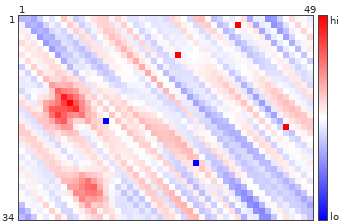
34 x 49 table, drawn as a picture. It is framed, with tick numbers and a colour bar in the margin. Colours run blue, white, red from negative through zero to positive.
Neither half mirrors the other. The bottom right is the ninth with the lowest average. Streaks slant down to the right. On average the colour sits 50% of the way up the scale. Two bumps rise from the field. Five lone cells stand out: three far higher and two far lower than their neighbours. The ninth with the highest average is the middle left.
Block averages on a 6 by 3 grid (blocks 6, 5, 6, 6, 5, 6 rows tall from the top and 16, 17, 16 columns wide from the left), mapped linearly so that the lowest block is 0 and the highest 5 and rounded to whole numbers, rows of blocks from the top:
121 / 221 / 512 / 331 / 321 / 320
